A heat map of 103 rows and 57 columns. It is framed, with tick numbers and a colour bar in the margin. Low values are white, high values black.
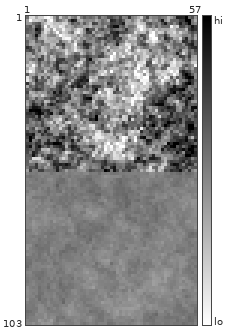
The texture is blotchy. No regular stripes run through it. No overall slope runs across the table. The ninth with the highest average is the middle right. A horizontal seam about 50% of the way down splits the table, and the bottom part is calmer. The halves do not mirror each other.
